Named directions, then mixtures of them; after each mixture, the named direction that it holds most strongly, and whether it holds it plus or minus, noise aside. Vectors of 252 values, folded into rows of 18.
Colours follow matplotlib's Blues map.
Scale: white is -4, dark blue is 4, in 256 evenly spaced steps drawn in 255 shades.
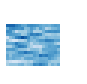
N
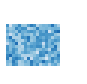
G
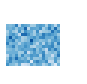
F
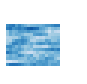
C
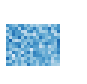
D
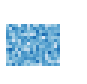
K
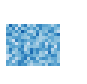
G, minus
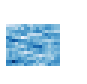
N, minus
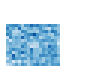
D, minus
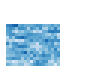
N, plus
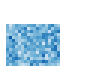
G, plus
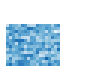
G, minus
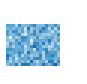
F, minus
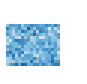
D, minus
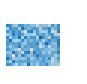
D, plus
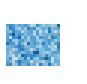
G, minus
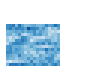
C, plus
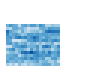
C, minus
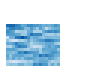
N, plus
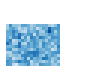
G, minus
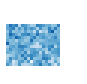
F, plus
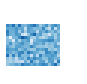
F, minus
